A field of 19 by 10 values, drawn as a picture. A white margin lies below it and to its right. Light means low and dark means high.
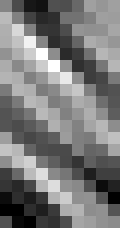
Mirror symmetry: none. Ninth with the highest average: bottom left. Average level on the scale: 50%. Calmest part: top right. Grain: diagonal, down to the right.
